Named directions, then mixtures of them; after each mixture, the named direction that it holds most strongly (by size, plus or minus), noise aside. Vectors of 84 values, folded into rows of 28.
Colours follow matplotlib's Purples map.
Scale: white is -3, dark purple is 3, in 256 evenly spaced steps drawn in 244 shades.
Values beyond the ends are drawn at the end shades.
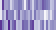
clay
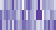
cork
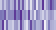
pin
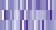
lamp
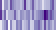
clay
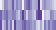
cork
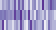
pin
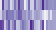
clay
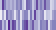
clay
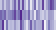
pin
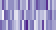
lamp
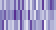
pin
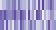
pin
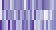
clay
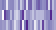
lamp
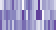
cork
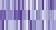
pin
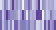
cork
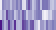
clay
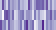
lamp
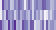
clay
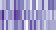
pin
